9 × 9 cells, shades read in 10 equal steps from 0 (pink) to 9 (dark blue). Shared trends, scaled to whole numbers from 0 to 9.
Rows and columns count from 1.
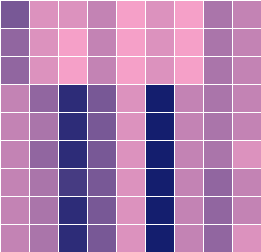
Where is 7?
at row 7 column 3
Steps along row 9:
up up down down up down up down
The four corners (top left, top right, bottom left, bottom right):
5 2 2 1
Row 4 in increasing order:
1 2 2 2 3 4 5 8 9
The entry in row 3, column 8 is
3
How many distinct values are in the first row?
5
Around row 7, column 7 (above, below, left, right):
2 2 9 4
